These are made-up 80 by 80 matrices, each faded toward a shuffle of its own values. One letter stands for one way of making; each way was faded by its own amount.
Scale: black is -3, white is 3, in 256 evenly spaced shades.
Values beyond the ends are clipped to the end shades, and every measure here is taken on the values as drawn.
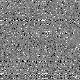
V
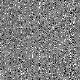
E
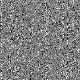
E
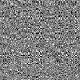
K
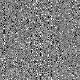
E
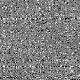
V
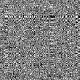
K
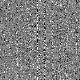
E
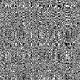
K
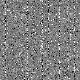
E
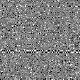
V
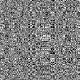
K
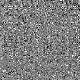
V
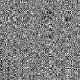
K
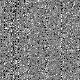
E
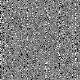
E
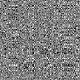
K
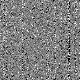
E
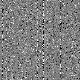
E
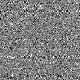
V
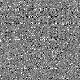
V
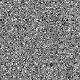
V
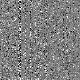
E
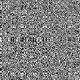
K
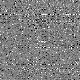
V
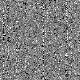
E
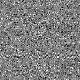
V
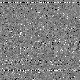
V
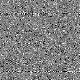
V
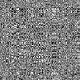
K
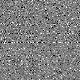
V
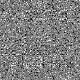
V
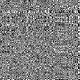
K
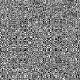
K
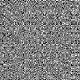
K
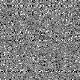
V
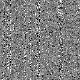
E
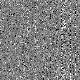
E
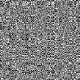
K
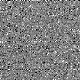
V
